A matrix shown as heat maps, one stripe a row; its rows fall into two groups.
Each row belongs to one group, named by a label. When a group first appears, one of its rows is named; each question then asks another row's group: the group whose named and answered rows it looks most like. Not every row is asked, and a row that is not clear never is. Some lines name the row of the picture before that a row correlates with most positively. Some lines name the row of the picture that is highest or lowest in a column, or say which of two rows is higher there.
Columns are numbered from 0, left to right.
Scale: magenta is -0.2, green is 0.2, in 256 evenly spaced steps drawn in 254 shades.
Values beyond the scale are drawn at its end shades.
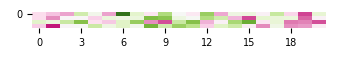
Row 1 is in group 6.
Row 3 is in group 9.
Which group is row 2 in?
9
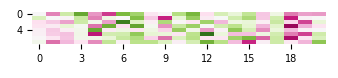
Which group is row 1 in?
9
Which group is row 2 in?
6
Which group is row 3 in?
9
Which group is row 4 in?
9
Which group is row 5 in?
6
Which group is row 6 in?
9
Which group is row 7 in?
6
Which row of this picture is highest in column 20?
7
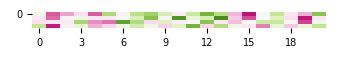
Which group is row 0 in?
6
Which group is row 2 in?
6
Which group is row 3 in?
9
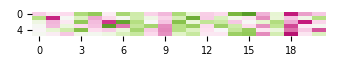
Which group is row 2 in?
6
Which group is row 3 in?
9
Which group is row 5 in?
9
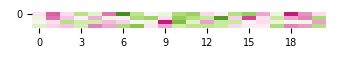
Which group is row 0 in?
9
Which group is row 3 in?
6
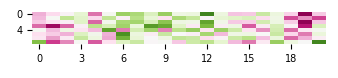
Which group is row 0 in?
6
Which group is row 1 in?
9
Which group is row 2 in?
6
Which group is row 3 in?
6
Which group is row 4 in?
9
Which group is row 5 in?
6
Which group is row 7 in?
6
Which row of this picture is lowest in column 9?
4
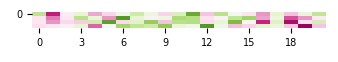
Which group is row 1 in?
9
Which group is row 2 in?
9
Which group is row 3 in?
6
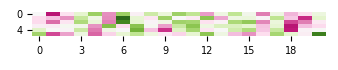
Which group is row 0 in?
9
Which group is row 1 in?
6
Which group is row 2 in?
9
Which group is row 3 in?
9
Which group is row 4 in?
9
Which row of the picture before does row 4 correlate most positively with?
0
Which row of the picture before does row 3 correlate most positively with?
2
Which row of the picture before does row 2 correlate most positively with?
1
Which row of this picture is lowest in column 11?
1
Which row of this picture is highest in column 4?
0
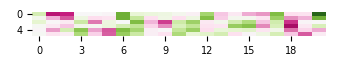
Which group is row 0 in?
6
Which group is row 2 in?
9
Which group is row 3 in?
9
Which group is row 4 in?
9
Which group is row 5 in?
6
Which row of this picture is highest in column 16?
5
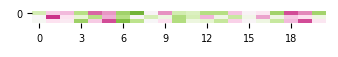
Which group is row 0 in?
6
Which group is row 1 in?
9
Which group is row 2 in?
6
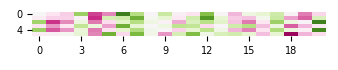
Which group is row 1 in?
6
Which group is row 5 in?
9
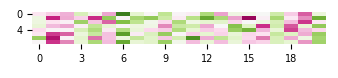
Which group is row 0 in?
6
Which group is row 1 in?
6
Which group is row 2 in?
6
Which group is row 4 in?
9
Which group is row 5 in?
6
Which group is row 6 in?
9
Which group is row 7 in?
6
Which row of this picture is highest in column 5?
1
